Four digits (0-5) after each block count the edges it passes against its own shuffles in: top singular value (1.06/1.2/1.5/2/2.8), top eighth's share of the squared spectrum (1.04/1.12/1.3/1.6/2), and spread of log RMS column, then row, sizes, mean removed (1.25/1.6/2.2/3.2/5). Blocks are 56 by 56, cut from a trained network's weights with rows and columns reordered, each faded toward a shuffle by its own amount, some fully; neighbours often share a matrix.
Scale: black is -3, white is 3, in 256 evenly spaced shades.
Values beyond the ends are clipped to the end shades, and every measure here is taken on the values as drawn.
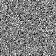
2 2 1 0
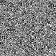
2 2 0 0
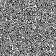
2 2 0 0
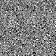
3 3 1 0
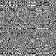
4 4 0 3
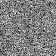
0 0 0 0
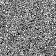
1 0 0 0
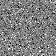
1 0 0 0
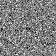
0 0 0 0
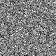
2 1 0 0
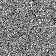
0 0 0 0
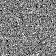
0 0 0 0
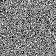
1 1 0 0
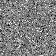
0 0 0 0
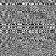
4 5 0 3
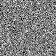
1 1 0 0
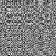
4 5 2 1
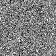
0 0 0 0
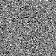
2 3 0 1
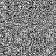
3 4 1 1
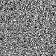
2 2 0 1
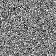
0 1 0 0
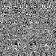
3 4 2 2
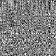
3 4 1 2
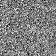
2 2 0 0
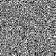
3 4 1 1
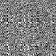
4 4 2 2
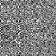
4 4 2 2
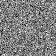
1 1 0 0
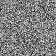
2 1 0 0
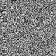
3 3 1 0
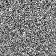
1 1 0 0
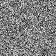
1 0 0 0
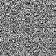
4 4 1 1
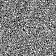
1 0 0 0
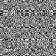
4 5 1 3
